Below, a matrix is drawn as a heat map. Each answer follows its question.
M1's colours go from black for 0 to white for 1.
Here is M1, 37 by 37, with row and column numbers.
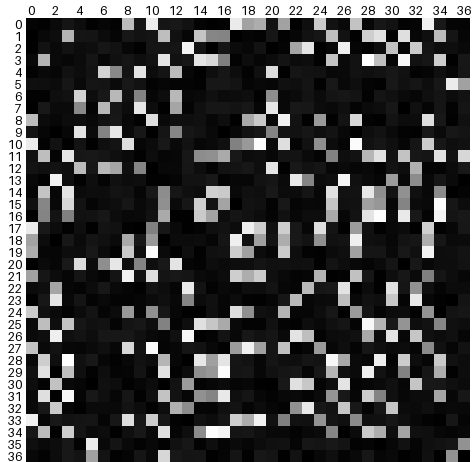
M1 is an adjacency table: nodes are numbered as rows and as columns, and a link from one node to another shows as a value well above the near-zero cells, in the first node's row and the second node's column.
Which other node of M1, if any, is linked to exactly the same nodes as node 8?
node 17
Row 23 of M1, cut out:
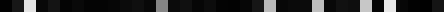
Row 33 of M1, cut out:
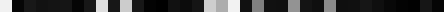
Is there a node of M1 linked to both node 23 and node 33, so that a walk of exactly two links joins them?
no
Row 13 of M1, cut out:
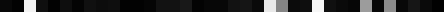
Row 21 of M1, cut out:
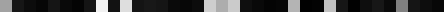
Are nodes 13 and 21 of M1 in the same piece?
no
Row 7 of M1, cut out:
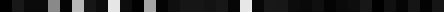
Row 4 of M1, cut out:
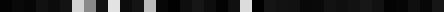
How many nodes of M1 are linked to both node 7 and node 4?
4
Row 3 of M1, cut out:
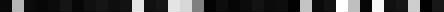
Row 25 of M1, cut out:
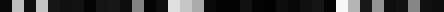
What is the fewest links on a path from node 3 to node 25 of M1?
1
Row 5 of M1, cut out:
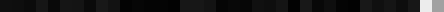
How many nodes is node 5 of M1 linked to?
2
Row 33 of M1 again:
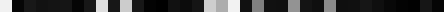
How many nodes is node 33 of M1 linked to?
9
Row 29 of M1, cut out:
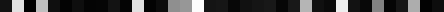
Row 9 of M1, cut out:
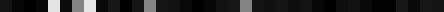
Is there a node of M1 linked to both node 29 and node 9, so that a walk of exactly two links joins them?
no
